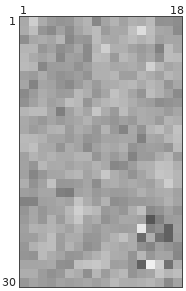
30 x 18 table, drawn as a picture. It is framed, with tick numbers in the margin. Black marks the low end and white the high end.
Odd patch: rougher, in the bottom right. Mirror symmetry: none. Stripes: none. Histogram: heavy tails on both sides. Roughest part: bottom right.
